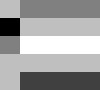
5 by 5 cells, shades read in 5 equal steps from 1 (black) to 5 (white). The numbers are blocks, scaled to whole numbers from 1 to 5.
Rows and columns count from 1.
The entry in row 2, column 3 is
4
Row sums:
16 17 23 20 12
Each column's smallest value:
1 2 2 2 2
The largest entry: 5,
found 4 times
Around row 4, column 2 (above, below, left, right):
5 2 4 4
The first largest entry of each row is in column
1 2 2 1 1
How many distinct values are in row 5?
2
